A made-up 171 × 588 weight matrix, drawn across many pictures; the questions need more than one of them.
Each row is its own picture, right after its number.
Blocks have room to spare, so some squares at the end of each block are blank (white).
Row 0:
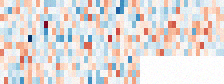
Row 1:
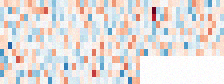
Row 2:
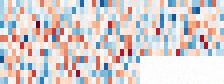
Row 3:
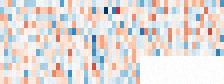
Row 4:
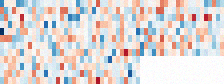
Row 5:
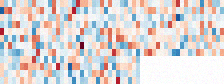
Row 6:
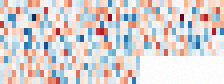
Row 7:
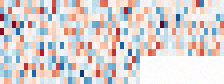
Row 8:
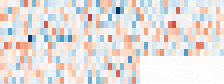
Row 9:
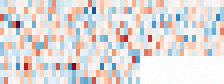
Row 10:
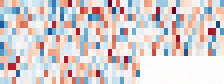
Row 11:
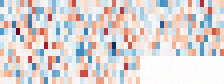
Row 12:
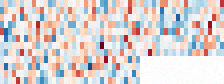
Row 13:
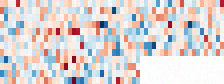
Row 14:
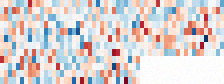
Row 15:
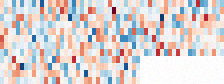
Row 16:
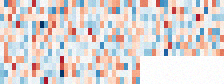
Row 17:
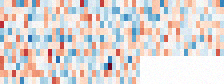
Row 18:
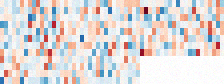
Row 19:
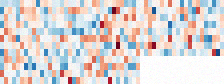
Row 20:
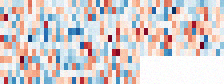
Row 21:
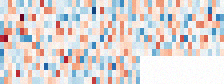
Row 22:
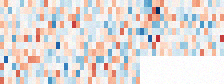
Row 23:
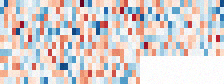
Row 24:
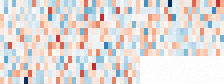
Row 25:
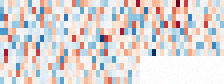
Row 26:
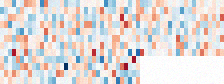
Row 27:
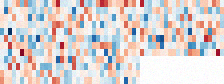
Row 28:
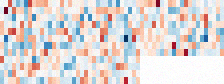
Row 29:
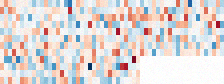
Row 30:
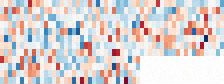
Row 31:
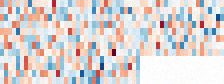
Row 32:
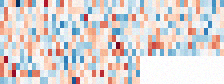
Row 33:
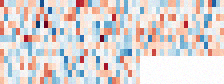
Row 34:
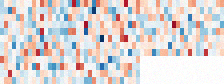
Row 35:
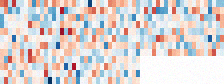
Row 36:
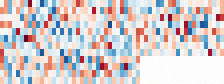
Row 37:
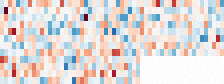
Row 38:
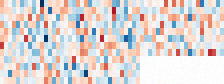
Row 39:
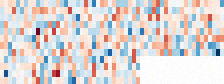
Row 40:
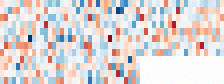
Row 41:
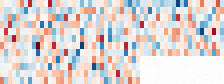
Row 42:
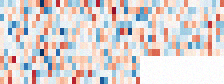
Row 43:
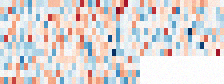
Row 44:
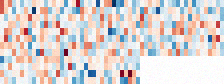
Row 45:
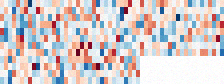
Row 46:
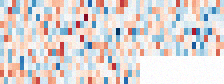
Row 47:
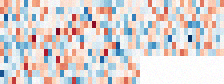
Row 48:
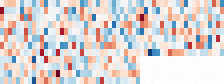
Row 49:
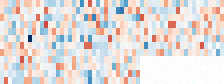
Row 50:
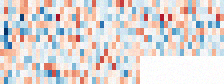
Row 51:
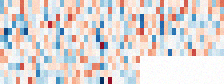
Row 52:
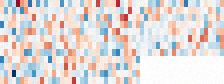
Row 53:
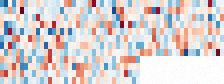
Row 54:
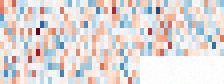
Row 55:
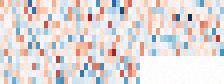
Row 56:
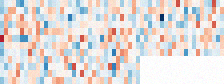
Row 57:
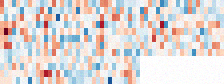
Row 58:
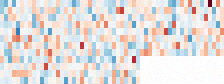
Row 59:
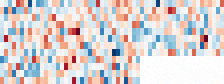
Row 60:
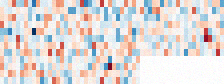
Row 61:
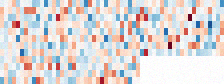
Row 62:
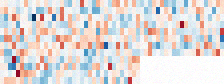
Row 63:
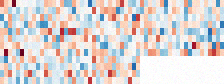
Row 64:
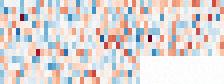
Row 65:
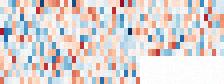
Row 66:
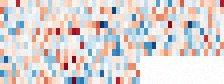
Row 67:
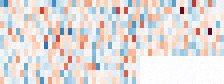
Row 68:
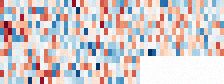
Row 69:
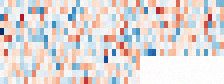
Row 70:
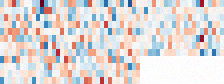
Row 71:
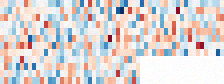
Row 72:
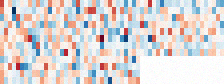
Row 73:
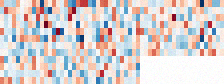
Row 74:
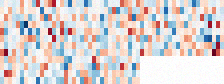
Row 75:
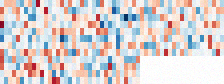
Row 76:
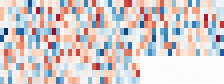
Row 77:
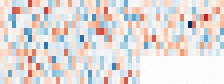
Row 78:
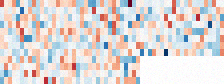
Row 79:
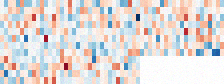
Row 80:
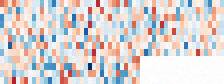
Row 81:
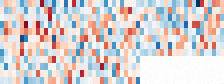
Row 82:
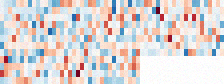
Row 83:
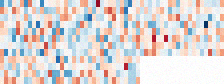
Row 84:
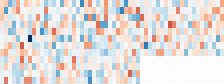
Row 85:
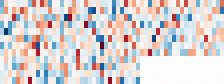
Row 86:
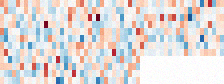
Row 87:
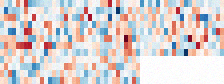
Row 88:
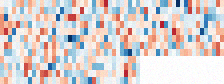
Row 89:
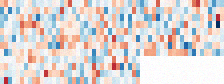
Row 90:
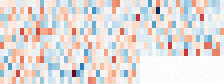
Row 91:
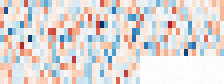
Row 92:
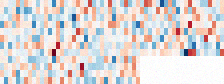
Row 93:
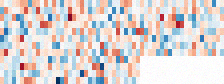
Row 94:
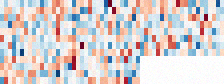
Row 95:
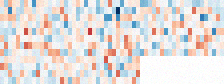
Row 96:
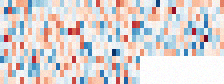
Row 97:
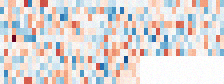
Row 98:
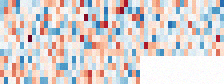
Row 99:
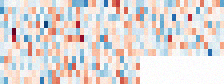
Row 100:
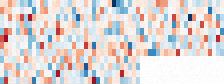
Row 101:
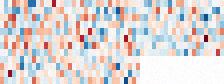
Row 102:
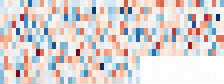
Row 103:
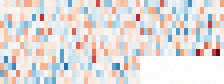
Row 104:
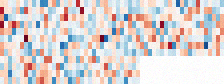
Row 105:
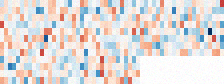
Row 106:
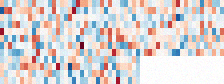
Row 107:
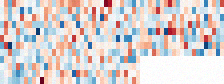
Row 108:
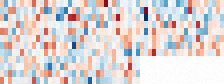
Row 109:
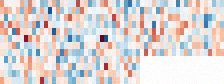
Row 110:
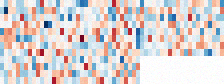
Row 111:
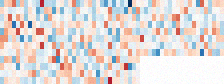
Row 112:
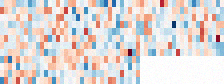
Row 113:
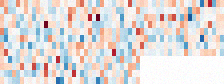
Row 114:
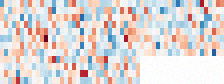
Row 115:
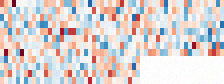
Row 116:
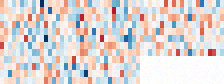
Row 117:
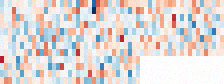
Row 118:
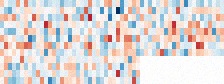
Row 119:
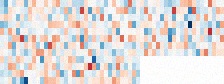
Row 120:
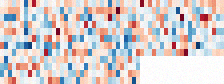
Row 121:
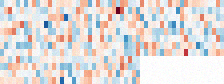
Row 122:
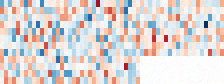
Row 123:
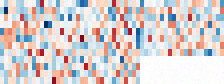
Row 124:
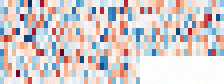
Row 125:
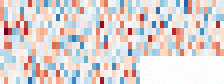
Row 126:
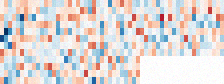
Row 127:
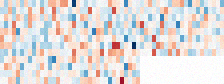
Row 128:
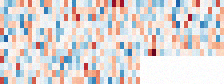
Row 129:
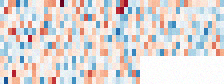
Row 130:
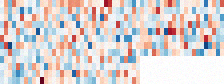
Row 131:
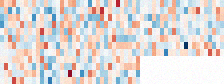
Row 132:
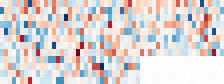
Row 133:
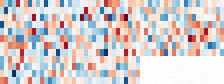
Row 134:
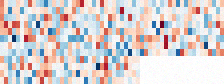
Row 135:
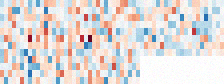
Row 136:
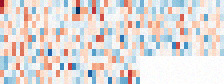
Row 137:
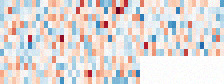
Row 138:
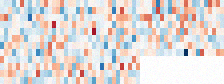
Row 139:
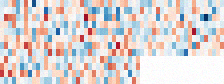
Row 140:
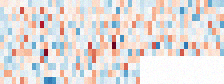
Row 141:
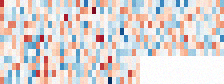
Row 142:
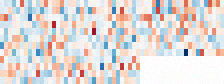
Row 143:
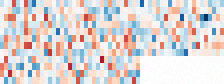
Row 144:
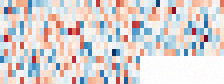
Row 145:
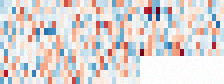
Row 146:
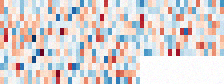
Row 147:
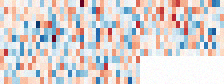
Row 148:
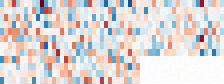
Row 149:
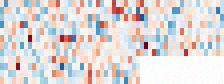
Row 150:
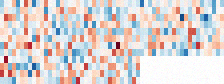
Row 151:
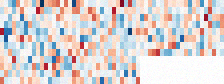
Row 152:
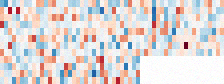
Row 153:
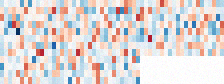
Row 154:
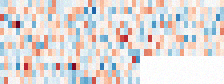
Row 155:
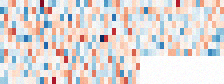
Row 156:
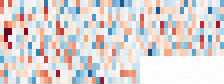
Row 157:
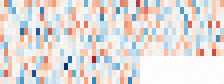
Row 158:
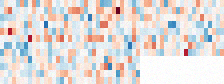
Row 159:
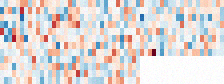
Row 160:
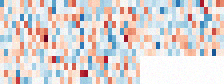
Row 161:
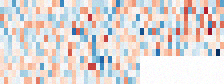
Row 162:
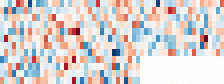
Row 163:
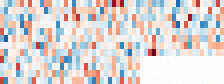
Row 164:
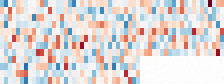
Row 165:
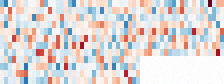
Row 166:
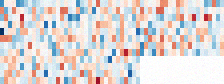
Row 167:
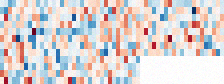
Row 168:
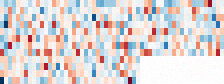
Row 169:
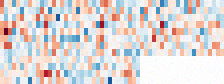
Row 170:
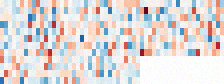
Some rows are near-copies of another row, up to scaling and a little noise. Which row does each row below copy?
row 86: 113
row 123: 110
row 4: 166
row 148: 70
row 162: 59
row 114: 160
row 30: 14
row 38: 116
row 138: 142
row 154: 9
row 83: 122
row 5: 106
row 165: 164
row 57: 169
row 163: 128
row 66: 13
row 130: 107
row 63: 115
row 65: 151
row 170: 18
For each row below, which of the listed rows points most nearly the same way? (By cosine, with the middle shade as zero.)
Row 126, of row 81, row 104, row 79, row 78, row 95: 104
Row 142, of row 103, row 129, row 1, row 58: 58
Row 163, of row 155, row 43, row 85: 43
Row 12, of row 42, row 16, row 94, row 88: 42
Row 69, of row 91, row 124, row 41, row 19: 124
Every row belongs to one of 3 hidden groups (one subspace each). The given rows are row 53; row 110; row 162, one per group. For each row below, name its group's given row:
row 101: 162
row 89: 53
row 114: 110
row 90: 53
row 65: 110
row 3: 53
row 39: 53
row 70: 110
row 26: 53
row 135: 162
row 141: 110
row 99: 110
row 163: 110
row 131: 53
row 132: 110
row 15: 110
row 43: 162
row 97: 110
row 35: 53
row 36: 110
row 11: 110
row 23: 162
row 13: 162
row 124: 110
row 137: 162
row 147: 110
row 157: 53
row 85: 110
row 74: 53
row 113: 110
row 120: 162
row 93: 110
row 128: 110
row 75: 162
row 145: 53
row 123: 110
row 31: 110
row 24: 53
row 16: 53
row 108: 110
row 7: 110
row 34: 110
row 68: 110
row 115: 53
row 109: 110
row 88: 110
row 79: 53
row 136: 110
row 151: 110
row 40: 162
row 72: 110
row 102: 110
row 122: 110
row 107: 53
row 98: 162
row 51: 110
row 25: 110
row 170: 53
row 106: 110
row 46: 162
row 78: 53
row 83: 110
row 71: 162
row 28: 162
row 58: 53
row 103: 53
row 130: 53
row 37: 162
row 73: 110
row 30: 162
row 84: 162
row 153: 110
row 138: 53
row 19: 162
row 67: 53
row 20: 162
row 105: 53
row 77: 162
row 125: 110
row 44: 110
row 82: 53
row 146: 110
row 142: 53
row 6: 162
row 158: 162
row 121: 162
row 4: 110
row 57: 110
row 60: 162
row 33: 110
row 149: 162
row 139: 162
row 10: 53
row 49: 162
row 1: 53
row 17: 162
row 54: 53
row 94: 110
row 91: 162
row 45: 110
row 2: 110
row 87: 162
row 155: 110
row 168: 53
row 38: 110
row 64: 110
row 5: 110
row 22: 53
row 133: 162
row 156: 110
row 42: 110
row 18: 53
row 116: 110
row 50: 110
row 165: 53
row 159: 110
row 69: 110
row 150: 162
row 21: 110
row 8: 162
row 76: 110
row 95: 162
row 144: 162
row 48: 110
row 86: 110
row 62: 53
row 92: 53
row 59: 162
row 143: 162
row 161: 53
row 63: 53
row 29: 53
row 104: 110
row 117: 110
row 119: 53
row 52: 162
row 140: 53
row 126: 110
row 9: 110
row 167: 162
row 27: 162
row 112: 110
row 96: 162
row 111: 110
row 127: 110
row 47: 162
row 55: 110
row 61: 110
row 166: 110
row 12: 110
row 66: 162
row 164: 53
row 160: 110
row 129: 162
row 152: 53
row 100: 110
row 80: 53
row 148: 110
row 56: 110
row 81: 110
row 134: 110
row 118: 162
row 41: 110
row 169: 110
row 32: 162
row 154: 110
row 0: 162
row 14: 162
